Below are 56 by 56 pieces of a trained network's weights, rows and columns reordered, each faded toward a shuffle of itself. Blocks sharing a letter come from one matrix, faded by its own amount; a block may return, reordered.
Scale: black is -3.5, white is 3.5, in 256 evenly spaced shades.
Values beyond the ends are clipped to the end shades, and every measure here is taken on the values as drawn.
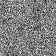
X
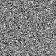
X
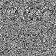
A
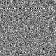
A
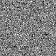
A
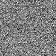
X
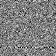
A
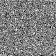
X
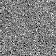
X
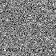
A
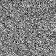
X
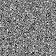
X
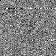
A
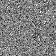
X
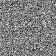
X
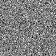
X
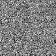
A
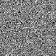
A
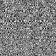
A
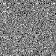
A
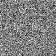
X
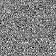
A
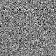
A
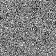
X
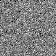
X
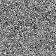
X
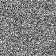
X
